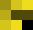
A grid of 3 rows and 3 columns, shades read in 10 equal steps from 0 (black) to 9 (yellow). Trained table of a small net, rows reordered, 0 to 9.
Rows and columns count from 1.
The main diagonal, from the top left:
6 3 0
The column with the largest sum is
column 1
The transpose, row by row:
6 7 8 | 8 3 9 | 9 3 0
